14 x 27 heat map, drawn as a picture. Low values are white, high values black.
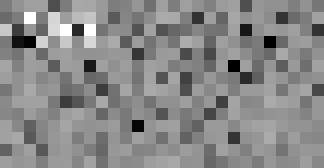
Mirror symmetry: none. Grain: fine. Roughest part: top left. Stripes: none. Odd rows or columns: none. Odd patch: rougher, in the top left.
